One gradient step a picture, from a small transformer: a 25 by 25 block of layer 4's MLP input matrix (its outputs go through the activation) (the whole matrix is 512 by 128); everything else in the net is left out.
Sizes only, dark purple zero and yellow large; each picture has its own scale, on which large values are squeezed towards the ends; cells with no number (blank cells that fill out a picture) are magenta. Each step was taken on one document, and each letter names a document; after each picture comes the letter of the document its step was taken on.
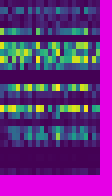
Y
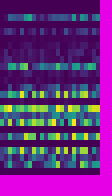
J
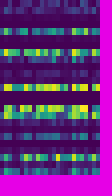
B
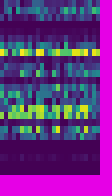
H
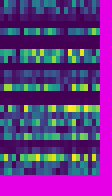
B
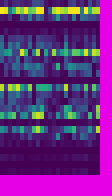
H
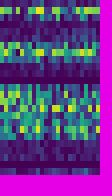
H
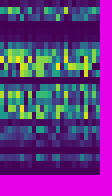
H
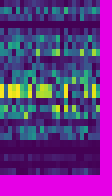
H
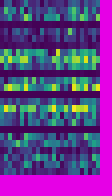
J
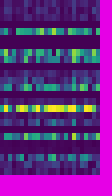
B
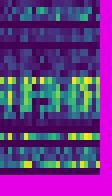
J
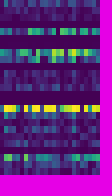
B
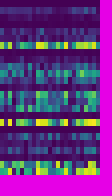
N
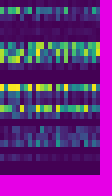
Y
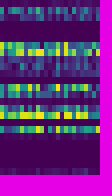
Y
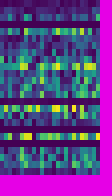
J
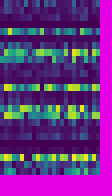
B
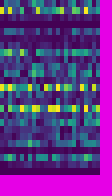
H
